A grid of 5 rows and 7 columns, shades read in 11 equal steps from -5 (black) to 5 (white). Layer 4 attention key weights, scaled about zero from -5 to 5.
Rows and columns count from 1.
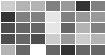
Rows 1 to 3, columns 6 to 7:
-3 0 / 1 1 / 2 0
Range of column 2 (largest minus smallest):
3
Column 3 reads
2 0 -1 -2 5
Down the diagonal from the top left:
3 0 -1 3 -3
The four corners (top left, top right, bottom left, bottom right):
3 0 2 -1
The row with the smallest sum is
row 5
